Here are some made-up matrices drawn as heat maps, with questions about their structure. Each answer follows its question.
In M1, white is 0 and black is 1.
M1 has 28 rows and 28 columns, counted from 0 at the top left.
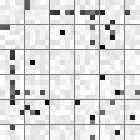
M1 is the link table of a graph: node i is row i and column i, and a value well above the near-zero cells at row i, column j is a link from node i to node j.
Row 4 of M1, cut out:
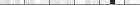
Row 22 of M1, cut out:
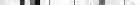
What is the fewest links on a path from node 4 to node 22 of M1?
1
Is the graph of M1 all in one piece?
yes
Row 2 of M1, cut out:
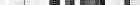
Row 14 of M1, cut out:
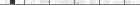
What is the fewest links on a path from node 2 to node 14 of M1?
1
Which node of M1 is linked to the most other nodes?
node 2
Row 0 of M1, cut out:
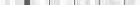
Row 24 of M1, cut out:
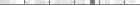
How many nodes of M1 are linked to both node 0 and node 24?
0
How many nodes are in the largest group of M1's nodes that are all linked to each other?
2
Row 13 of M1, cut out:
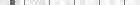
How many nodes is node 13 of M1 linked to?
1
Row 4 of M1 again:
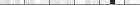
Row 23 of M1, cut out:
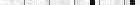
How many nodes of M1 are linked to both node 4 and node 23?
0
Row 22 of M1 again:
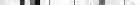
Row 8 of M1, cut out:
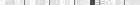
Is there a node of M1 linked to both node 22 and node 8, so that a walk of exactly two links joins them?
no
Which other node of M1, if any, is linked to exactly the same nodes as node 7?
node 4
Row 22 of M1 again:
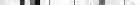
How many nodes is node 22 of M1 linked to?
4
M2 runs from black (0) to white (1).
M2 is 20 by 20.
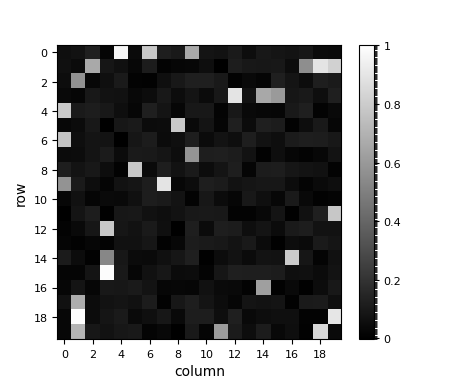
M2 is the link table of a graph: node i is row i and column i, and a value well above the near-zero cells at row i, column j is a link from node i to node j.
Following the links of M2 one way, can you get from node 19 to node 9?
no
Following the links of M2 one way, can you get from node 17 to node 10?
no
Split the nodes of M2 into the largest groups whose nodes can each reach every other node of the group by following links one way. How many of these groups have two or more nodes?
4
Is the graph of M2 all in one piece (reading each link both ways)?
no
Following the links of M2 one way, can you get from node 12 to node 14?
yes
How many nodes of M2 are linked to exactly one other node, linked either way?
11
